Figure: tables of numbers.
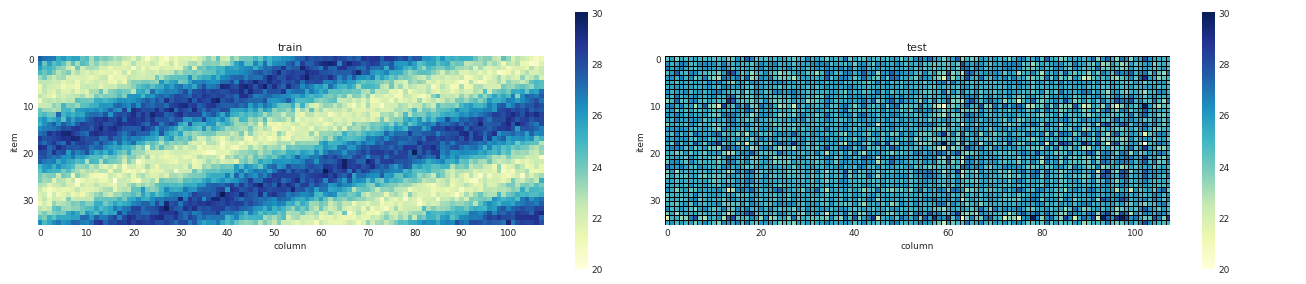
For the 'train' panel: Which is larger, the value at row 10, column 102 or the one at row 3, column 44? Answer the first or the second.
the first
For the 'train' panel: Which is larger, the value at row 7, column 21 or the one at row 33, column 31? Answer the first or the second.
the second
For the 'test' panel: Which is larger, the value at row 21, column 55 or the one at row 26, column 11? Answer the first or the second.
the first
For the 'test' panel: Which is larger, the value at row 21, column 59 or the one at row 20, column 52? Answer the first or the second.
the second
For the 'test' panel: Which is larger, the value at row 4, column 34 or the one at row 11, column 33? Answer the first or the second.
the first
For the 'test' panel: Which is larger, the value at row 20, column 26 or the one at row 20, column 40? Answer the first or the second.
the second
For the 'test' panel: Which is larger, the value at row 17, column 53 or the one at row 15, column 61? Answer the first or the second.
the second
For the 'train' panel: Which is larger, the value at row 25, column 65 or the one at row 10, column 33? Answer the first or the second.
the second
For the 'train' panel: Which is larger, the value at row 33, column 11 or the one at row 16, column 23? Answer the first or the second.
the second
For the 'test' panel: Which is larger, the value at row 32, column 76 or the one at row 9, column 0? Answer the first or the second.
the first
